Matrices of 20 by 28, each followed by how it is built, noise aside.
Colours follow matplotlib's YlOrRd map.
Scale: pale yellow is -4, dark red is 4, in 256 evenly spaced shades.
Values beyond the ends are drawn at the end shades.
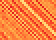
Toeplitz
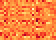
low rank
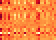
low rank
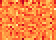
low rank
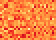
low rank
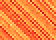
Toeplitz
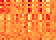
low rank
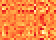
low rank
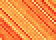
Toeplitz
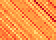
Toeplitz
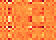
low rank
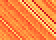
Toeplitz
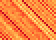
Toeplitz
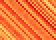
Toeplitz
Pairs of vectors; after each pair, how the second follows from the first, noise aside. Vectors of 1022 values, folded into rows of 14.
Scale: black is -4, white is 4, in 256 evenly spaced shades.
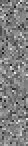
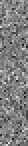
reversed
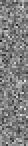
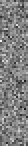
negated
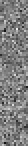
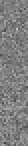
shrunk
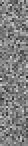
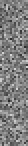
reversed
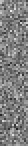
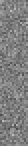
shrunk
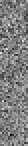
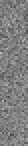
shrunk
